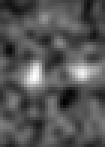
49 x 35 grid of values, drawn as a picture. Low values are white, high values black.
There are two dips. The texture is blotchy. No lone cell stands out from its neighbours. The values are skewed, with a long tail toward low values.
